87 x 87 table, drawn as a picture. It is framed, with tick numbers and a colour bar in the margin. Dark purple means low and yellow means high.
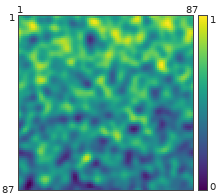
Lone odd cells: none. Stripes: none. Grain: blotchy. Slope: up to the top. Average level on the scale: 50%.
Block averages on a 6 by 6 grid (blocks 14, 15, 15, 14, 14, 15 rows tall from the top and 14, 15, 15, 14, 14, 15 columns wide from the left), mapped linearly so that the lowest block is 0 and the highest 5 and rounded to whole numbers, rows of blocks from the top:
333545 / 343433 / 323222 / 121210 / 111110 / 000000
